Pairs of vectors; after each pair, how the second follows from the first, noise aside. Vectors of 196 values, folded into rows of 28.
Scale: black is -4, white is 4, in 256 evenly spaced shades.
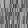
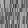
copied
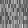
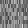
copied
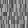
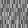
shuffled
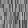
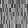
shuffled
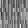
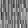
copied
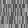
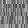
copied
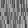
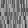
copied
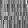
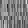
copied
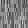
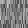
shuffled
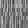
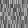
shuffled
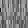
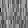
copied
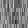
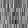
copied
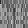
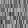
shuffled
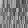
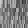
copied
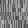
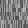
copied
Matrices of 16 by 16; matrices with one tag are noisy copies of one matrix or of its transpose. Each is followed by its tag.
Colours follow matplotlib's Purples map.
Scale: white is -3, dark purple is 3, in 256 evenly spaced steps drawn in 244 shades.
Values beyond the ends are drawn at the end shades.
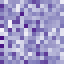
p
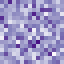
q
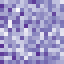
p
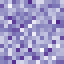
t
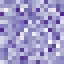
t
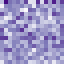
p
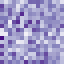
p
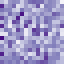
p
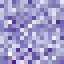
t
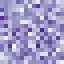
q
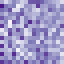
p
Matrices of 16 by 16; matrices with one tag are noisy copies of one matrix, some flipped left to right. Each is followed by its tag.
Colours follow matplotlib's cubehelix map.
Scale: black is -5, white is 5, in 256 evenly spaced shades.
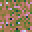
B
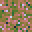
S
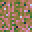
S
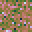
B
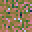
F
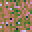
B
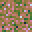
S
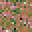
B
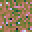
B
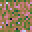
B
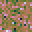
B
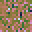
F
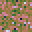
B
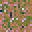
F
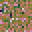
F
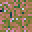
F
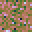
B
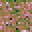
B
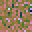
F
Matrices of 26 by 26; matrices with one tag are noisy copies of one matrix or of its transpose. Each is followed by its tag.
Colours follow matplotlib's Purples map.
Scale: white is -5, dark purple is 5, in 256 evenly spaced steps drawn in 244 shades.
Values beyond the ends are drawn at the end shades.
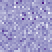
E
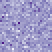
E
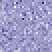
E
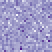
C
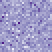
E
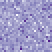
C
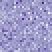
E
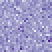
C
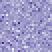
E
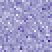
C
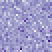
C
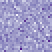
C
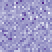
E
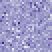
E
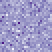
E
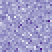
C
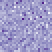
E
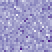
C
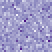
C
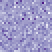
E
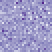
E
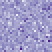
C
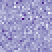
E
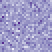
E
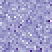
C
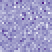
E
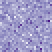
C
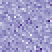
C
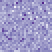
E
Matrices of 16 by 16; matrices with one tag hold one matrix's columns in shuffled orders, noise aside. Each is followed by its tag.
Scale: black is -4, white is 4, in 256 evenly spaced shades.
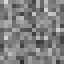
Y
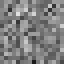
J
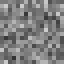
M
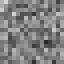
Y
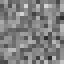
M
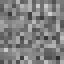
M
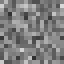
M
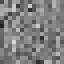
J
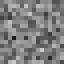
M
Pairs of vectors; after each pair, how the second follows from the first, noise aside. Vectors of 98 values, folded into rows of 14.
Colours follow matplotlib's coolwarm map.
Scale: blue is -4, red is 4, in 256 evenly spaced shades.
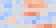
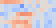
reversed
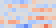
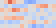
reversed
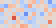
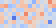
negated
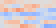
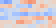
reversed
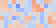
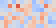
negated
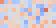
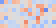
negated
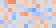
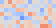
reversed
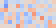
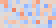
reversed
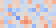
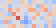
negated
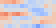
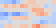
negated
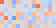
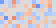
negated
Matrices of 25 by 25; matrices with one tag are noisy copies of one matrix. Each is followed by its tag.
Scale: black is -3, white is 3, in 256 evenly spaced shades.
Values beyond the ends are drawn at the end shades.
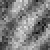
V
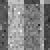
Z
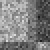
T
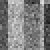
Z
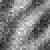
V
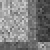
T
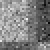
T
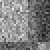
T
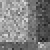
T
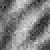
V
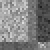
T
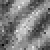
V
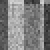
Z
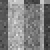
Z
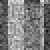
Z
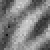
V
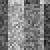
Z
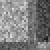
T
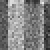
Z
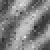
V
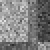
T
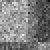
T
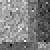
T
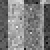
Z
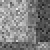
T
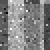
Z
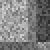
T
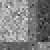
T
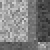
T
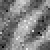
V
